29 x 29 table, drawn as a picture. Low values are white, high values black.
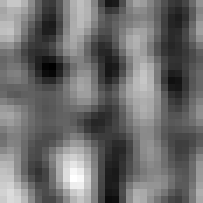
Stripes: upright, repeating 3 times. Average level on the scale: 60%. Lone odd cells: none.
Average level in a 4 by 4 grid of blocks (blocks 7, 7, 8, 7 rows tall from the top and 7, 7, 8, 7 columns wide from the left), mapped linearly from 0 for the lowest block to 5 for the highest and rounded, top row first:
2 2 3 5 / 4 3 3 5 / 3 3 4 4 / 2 0 4 3
